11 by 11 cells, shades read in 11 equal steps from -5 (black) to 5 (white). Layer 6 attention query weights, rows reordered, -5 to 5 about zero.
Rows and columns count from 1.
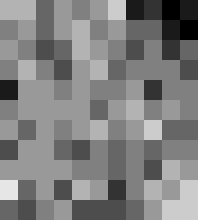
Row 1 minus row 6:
2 1 -2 0 -1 2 2 -6 -3 -6 -4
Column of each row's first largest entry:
7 5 5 2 2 8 9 2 10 1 10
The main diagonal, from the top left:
2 1 -2 -2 1 -1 0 0 -2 1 3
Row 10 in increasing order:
-3 -2 -1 0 1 1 1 2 2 3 4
